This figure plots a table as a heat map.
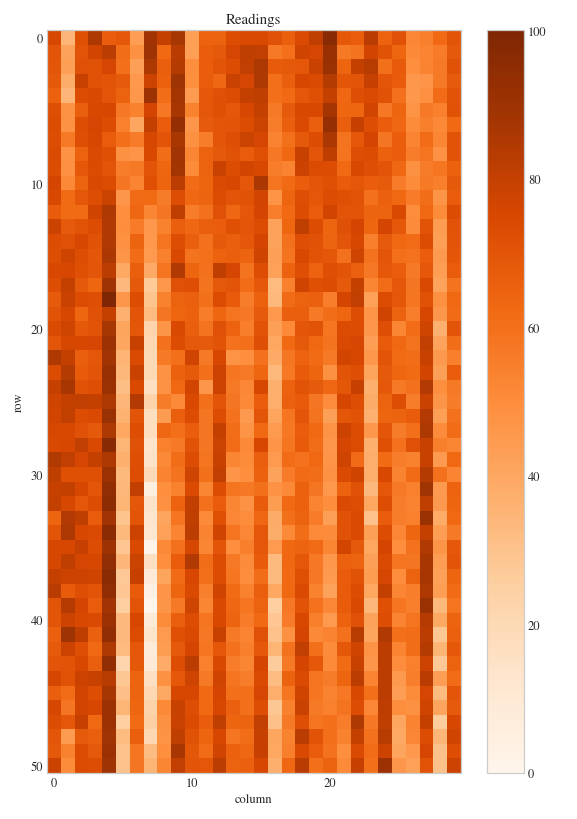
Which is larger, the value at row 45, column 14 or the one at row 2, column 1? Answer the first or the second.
the first
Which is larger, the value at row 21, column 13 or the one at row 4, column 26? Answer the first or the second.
the first
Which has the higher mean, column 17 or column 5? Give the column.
17
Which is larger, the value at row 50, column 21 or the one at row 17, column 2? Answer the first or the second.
the second
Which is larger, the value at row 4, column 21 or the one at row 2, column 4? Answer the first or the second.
the second
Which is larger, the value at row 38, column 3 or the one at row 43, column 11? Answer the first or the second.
the first
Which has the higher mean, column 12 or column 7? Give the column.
12
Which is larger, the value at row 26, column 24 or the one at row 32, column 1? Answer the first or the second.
the second
